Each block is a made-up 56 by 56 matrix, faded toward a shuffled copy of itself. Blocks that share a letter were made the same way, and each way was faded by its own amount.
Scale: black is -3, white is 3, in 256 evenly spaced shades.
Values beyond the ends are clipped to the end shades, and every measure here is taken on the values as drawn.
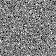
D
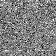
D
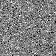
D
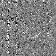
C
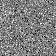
D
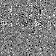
C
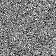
D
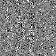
C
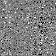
C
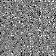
C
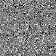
C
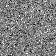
D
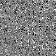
C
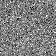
D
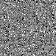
C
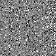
C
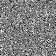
D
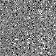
C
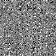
C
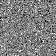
D
